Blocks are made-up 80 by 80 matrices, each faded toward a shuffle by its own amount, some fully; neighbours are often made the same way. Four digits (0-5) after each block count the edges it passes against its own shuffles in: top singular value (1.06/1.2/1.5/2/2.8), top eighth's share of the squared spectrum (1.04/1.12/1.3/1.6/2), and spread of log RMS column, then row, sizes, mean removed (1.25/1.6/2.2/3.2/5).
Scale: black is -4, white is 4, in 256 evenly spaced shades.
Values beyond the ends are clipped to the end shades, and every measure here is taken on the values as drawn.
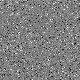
2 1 0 0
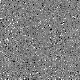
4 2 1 1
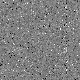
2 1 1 0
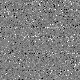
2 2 0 2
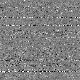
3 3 0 3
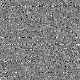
2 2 0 3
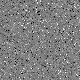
0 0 0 0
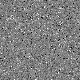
0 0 0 1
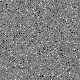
0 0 0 0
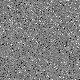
0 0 0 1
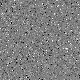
0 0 0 0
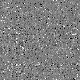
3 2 1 1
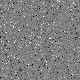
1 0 0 0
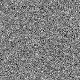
3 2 0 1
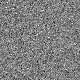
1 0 0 0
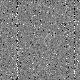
2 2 2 0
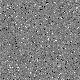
0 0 0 0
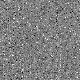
0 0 1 0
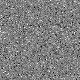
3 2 0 1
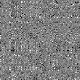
4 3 2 2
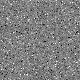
0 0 0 0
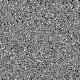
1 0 0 0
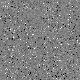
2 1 1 1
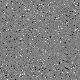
1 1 0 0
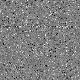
3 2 0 1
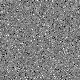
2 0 0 0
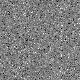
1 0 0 0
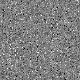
1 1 2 0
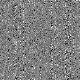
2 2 3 0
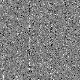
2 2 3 0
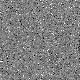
0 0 1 0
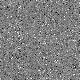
0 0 1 0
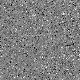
0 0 1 0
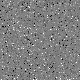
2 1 0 0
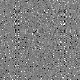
4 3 2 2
